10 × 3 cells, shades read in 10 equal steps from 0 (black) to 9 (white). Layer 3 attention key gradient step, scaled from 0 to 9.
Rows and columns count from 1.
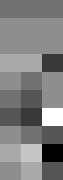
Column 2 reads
4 5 5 6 4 3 2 4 7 6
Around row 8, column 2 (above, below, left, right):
2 7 5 3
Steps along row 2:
same same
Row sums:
12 15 15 14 14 12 14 12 13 14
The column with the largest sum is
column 1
